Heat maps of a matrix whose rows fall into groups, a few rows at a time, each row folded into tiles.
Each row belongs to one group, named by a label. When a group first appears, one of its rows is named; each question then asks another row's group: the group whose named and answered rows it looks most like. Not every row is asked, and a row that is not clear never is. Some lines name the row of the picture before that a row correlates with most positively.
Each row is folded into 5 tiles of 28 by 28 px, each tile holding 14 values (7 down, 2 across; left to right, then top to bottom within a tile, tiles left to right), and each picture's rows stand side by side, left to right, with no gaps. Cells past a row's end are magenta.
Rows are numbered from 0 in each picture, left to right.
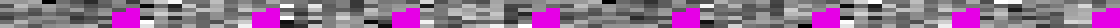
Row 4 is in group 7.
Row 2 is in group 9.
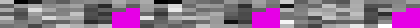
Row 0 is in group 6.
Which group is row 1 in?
6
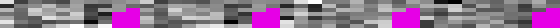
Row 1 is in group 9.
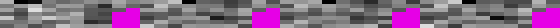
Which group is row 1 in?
7
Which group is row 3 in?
7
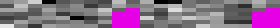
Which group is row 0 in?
7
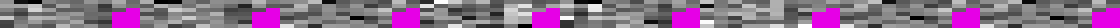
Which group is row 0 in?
6
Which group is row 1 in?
6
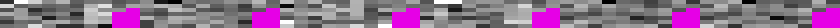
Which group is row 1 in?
6
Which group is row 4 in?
7
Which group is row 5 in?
7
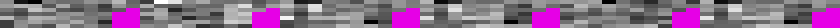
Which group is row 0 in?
6
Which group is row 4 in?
7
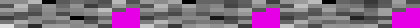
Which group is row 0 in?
7
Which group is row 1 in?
7
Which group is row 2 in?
7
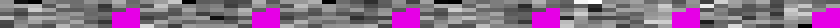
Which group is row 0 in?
6
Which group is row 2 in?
7
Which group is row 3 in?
6
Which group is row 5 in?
9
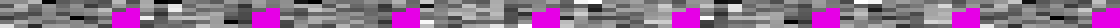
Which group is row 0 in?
7
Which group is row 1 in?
6
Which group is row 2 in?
6
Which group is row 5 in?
6
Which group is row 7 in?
7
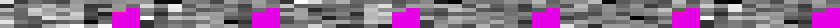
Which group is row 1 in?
6
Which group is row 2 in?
9
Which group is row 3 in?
6
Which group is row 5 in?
6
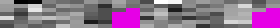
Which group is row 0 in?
6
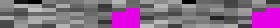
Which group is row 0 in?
6
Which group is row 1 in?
7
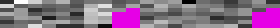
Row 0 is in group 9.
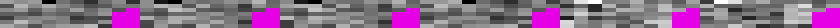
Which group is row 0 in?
7
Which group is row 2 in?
6
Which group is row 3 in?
7
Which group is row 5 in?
9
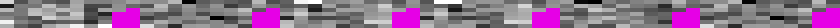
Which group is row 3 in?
9
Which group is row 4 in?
6
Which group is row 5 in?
7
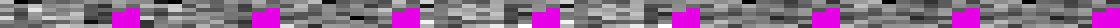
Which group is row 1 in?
6
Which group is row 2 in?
7
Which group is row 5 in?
7
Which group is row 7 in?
7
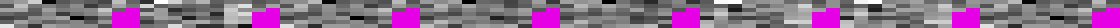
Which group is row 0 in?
7
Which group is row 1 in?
9
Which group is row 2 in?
7
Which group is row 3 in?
7
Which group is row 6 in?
9
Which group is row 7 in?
7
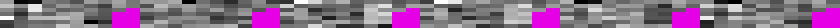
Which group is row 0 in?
6
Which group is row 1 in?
7
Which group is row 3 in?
9
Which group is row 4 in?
6
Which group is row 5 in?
6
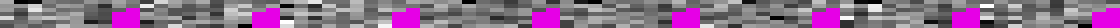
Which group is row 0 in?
6
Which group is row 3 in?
7
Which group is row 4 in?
6
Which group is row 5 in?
7
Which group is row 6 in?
6
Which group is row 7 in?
9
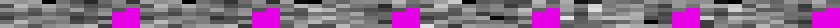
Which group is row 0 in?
7
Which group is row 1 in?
7
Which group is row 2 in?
6
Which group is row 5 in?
6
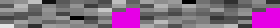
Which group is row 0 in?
7
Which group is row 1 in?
7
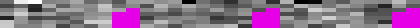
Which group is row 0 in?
9
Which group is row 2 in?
6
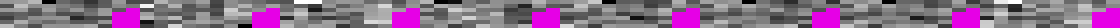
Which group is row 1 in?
9
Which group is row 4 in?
7
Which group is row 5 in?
7
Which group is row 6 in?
7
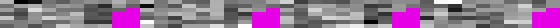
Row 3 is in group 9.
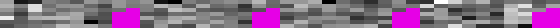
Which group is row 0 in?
6
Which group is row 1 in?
6
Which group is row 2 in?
7
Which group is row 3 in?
9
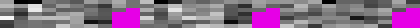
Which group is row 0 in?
6
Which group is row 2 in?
7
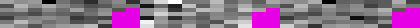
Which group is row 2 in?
7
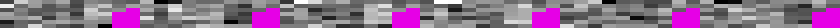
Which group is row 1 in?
6
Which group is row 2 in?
9
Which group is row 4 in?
7
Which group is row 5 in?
6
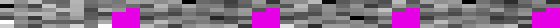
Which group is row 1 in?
7
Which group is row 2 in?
7
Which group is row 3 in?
7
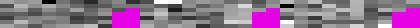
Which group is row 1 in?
9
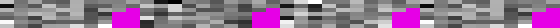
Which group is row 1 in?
6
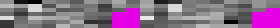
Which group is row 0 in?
6
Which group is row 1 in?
6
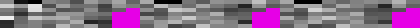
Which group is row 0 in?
6
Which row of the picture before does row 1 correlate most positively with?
0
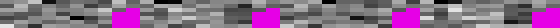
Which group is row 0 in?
7
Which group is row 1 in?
6
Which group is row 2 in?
7
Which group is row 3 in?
6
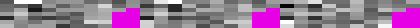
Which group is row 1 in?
9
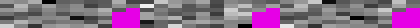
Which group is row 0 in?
7
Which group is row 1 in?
9
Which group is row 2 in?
7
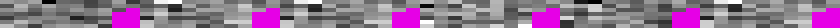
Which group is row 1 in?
9
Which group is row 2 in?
9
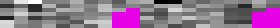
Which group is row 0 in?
9
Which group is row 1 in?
6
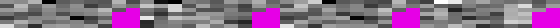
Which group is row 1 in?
6
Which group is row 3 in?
9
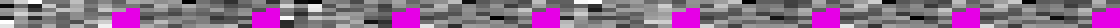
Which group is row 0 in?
9
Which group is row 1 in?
7
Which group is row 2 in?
6
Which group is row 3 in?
7
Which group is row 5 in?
7
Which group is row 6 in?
7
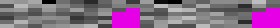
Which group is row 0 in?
7
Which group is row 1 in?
6
